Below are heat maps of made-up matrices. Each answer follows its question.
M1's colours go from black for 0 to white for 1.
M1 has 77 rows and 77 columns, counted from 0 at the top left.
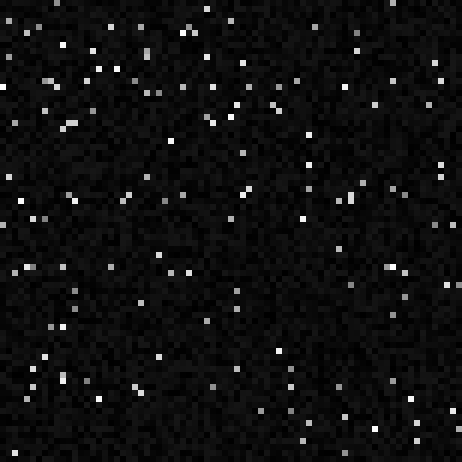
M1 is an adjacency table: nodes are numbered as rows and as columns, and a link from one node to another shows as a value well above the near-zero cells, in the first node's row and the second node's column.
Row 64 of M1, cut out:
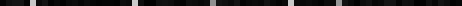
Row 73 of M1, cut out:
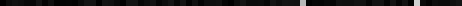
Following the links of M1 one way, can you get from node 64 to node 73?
no
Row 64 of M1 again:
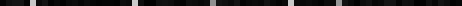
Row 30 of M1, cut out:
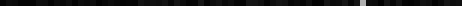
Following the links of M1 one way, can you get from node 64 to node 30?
yes
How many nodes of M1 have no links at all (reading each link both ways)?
1
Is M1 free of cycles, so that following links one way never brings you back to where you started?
yes
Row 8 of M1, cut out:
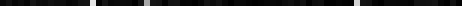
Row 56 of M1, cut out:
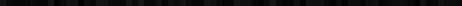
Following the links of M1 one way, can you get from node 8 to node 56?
no
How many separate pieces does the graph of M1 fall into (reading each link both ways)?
2
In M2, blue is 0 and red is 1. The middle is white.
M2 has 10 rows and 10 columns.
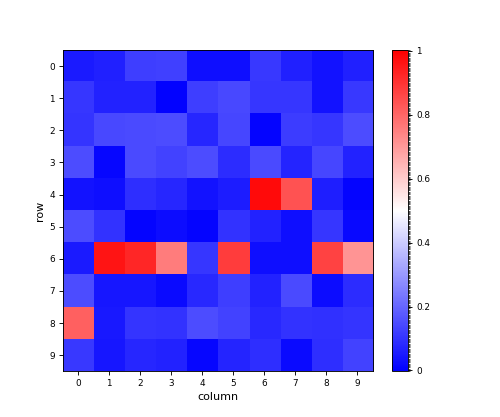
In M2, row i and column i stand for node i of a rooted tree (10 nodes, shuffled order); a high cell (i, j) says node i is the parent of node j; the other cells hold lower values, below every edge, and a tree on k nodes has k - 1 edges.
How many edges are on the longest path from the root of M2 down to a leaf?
3
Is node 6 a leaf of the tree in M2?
no
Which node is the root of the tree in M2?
4
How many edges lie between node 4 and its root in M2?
0
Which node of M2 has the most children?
6
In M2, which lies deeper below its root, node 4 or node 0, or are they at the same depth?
node 0
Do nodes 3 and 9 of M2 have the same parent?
yes
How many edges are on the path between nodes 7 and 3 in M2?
3
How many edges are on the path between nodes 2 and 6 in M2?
1
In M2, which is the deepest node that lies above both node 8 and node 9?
6
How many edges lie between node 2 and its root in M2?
2
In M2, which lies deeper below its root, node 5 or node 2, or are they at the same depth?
the same depth
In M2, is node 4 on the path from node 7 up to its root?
yes
